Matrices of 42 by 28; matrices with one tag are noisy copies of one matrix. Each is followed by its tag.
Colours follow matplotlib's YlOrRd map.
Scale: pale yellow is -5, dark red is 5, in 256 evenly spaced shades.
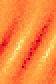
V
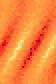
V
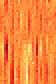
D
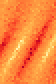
V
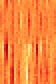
D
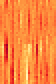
D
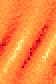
V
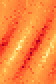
V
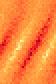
V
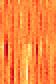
D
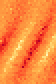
V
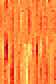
D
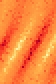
V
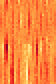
D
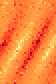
V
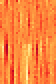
D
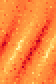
V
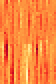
D
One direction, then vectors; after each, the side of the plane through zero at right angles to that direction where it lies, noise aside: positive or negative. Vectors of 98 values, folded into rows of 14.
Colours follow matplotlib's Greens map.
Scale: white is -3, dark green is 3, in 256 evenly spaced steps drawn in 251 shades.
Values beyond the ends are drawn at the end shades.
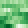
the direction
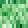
negative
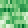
negative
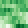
negative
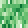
positive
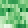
negative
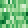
positive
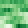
negative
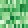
negative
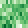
positive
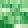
positive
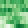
negative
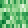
positive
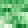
negative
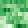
negative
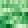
positive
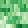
negative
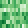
positive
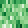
negative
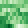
positive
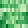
positive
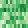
negative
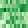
negative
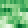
negative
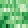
positive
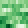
positive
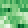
negative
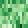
negative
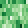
negative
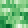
positive
